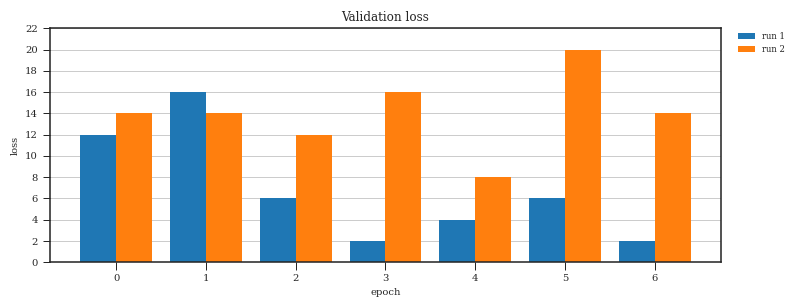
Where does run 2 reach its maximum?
5
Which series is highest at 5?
run 2
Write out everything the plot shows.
Title: Validation loss
x-axis: epoch, ticks 0 1 2 3 4 5 6
y-axis: loss, ticks 0 2 4 6 8 10 12 14 16 18 20 22
Legend: run 1, run 2
Values:
run 1: 12 16 6 2 4 6 2
run 2: 14 14 12 16 8 20 14
